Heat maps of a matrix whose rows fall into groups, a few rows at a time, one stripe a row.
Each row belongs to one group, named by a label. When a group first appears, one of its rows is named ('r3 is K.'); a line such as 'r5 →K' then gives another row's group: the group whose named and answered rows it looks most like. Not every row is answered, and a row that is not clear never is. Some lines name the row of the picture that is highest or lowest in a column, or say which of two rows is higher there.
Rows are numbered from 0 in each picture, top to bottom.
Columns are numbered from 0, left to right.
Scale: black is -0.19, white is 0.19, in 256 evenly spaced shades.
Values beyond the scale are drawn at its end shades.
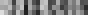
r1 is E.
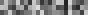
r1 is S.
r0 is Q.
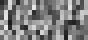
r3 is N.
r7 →Q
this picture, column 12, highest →4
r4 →S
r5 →S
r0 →Q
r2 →N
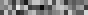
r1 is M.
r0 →S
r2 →Q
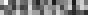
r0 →N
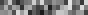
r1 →N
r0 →Q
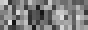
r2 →M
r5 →N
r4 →M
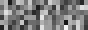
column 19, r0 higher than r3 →No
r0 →S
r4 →E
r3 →N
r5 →N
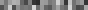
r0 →E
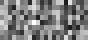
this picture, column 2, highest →3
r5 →S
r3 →E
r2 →S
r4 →S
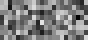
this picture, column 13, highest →0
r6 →M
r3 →Q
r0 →S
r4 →N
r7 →Q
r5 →N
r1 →S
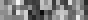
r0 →E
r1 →E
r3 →M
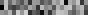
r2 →M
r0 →Q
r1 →N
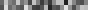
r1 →N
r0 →Q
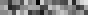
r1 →S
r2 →M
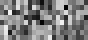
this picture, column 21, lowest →3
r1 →Q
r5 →S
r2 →M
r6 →S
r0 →M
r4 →Q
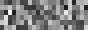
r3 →N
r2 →M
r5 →Q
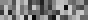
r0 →M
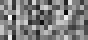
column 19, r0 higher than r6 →No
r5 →S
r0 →Q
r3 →M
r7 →M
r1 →E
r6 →E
